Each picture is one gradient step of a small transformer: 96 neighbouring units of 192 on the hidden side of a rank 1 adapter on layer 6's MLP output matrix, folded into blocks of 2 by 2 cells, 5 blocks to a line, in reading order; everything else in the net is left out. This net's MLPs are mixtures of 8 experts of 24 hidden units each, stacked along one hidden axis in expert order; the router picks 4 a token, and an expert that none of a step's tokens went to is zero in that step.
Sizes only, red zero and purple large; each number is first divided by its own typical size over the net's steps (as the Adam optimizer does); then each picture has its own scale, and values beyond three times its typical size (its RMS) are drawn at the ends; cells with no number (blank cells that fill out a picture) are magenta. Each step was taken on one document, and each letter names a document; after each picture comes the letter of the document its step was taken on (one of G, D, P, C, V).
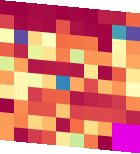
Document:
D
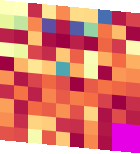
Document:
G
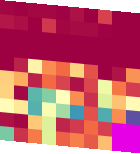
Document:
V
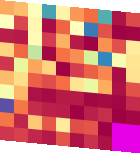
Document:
G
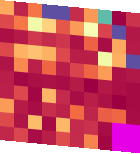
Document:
G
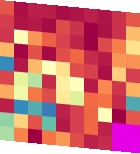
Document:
D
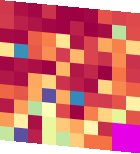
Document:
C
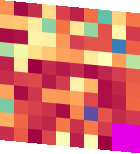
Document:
G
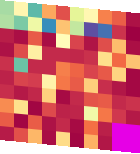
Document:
G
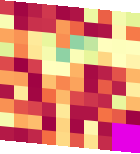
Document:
D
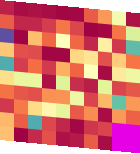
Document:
D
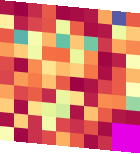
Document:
D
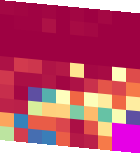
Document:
V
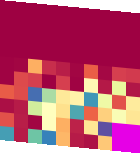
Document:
V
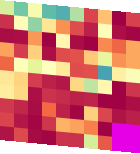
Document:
G
